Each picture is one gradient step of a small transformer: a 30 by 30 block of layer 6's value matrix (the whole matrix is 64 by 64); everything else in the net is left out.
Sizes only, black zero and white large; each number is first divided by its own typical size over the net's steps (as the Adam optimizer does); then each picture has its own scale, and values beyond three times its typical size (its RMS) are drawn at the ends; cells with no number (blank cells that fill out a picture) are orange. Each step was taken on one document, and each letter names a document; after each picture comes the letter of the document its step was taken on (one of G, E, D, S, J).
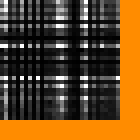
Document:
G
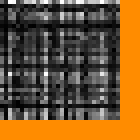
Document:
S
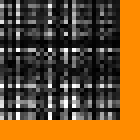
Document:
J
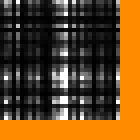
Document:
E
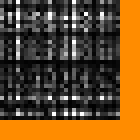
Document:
J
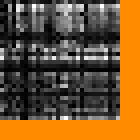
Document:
S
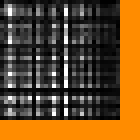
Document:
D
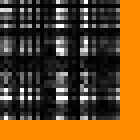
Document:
G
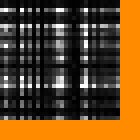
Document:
G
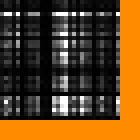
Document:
E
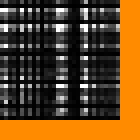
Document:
G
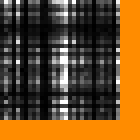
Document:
E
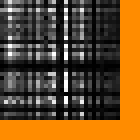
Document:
D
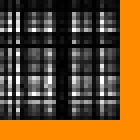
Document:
J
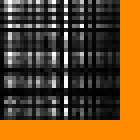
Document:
D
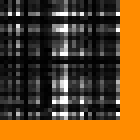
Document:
E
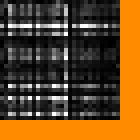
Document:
D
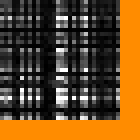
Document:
G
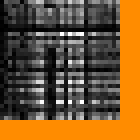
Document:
S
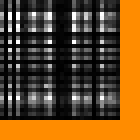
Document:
J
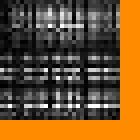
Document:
S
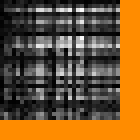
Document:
S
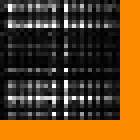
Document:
D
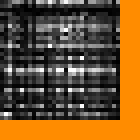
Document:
S
